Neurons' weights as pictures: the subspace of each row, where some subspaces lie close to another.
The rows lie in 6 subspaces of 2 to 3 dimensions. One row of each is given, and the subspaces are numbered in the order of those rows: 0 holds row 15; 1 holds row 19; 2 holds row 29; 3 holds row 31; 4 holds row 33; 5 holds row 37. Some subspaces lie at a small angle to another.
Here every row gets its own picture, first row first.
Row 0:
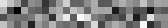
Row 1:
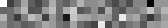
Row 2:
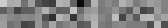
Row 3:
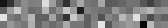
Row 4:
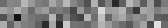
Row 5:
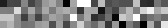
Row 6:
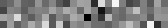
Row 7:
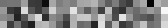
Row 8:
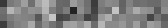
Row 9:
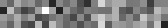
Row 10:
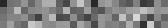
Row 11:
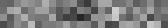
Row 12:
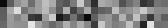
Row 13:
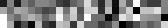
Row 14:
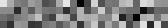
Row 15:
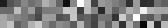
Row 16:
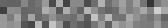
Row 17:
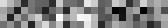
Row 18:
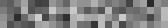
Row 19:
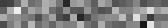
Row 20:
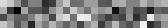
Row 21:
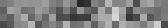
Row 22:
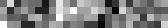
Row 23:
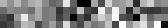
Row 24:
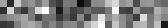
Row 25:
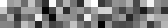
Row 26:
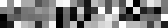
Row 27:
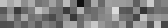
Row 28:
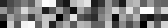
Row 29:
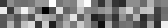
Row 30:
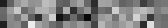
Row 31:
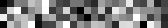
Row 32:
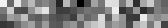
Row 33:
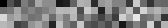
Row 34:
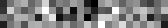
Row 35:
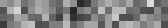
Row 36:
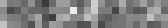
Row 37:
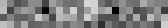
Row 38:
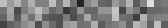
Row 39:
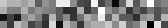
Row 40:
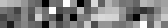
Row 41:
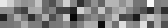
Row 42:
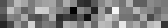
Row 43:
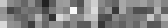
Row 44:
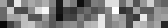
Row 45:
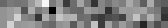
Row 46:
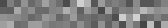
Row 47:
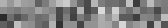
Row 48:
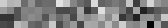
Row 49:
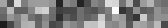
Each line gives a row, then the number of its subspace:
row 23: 1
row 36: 5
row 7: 3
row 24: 2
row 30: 0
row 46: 0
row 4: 4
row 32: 2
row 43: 5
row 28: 2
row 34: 5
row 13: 4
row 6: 4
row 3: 3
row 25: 5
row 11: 1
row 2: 5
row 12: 0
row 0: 1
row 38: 5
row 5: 1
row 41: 3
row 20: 1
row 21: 1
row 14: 0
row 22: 2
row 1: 3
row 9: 2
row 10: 0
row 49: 2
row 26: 4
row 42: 0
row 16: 2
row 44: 2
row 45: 3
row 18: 3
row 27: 5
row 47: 4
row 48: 4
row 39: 4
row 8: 5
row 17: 4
